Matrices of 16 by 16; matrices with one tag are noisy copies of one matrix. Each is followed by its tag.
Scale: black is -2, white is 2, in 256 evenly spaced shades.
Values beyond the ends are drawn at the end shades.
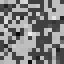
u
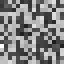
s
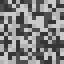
s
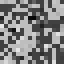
u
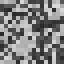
u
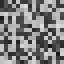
s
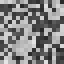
u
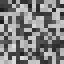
s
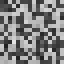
s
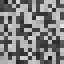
s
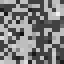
u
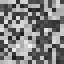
u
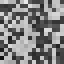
u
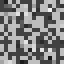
s
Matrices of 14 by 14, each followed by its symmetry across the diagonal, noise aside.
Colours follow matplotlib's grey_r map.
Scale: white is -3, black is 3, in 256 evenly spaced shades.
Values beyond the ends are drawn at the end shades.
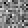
neither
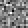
antisymmetric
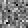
neither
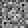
symmetric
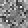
symmetric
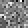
neither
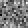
neither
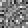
symmetric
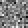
antisymmetric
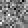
antisymmetric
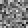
neither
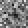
symmetric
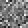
neither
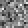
neither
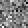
antisymmetric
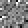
symmetric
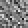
antisymmetric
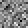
symmetric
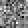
antisymmetric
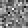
antisymmetric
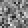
neither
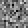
neither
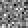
antisymmetric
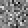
neither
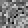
symmetric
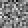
antisymmetric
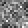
symmetric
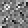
symmetric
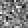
antisymmetric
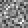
symmetric
